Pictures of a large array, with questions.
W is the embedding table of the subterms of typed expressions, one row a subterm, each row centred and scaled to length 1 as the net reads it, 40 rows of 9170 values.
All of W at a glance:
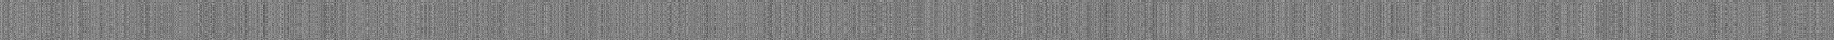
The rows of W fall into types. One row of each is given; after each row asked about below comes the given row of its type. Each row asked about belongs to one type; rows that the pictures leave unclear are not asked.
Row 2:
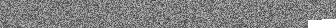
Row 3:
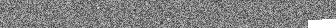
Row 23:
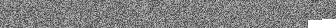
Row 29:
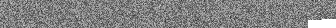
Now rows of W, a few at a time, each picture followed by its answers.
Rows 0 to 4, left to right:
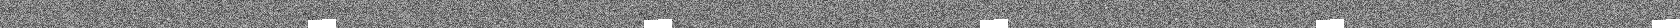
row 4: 3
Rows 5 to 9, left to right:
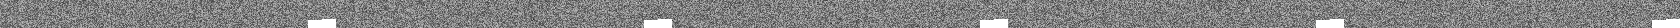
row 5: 2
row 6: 29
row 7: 2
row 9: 2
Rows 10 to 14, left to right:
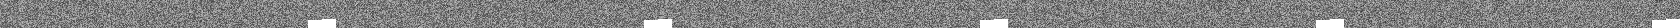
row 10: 2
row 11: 3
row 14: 23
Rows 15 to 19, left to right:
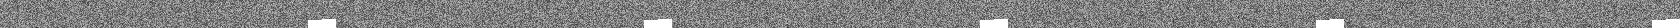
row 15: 3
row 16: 2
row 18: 29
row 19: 2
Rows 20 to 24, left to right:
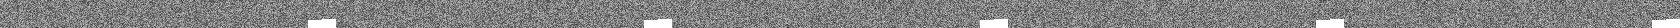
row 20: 3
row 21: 2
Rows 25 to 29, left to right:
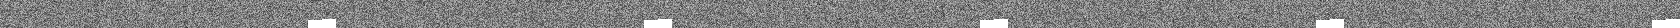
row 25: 23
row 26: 3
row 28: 29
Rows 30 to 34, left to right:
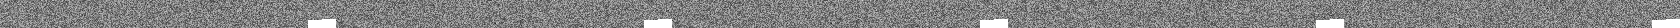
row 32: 2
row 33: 29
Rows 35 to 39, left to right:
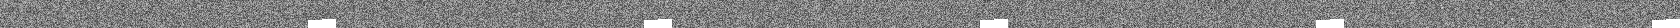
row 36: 3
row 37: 23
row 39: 3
